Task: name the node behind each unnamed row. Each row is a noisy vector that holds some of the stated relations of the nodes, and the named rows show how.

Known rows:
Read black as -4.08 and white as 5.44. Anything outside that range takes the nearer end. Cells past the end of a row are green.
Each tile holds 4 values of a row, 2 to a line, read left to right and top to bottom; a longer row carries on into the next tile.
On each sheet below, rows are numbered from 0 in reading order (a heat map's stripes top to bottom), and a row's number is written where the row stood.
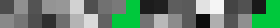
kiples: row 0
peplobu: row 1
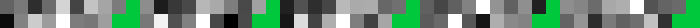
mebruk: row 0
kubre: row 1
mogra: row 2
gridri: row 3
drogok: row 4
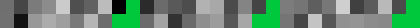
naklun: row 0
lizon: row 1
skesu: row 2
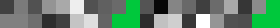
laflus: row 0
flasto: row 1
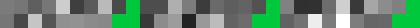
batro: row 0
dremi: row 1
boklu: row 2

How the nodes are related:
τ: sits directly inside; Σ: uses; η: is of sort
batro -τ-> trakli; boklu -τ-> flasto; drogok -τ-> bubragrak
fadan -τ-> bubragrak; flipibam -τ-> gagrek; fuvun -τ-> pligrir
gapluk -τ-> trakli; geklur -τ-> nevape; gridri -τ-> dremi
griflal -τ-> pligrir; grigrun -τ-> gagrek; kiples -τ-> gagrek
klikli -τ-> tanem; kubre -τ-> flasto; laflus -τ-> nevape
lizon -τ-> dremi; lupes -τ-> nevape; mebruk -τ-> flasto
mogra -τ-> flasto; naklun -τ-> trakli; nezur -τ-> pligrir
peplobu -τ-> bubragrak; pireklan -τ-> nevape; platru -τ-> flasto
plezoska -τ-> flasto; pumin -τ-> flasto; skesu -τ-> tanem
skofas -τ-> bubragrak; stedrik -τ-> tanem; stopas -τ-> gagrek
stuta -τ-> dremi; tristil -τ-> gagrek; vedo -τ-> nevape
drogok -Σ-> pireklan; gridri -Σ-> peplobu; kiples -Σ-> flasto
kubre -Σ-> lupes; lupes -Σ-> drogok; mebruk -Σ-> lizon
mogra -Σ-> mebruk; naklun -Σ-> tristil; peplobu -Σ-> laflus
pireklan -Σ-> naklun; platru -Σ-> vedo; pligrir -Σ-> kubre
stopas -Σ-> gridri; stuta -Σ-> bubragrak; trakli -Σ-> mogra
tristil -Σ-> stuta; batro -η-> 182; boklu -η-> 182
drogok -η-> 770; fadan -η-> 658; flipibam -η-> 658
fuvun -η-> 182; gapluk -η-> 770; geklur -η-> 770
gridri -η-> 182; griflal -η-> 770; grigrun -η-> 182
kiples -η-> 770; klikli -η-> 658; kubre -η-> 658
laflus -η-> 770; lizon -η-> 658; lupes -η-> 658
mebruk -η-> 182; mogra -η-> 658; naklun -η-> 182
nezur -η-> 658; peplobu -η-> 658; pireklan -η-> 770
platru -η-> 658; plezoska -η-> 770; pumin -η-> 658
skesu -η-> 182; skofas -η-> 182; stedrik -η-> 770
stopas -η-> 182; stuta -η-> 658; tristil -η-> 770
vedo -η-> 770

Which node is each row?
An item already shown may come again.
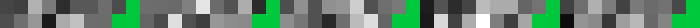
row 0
bubragrak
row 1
stopas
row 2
vedo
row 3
mogra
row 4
trakli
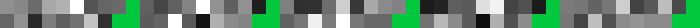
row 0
drogok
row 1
gridri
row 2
boklu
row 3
peplobu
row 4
skofas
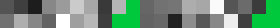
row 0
plezoska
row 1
pireklan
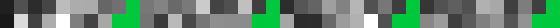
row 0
mogra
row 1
grigrun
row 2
tristil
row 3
fadan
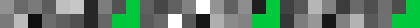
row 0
lupes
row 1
gridri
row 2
nevape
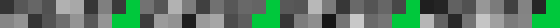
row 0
flipibam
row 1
pligrir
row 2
gagrek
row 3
stuta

